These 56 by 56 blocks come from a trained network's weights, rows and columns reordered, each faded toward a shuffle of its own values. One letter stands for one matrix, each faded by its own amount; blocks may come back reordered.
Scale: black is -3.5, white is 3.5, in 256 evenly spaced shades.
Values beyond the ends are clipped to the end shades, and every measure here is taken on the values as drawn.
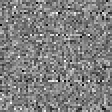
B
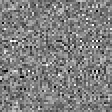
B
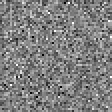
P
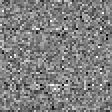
B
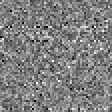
B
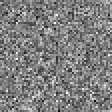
B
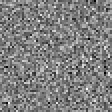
B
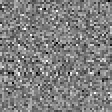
B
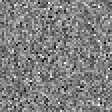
P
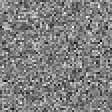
B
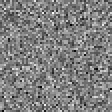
B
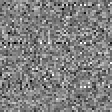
B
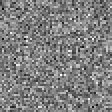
B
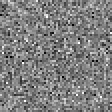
P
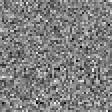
B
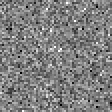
P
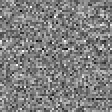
B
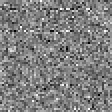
B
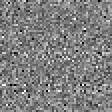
B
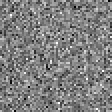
P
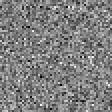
B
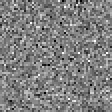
P
